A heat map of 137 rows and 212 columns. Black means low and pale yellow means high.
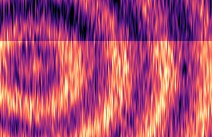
Concentric rings centre on the middle left. On average the colour sits 50% of the way up the scale. The bottom part is higher, past a seam about 30% of the way down.
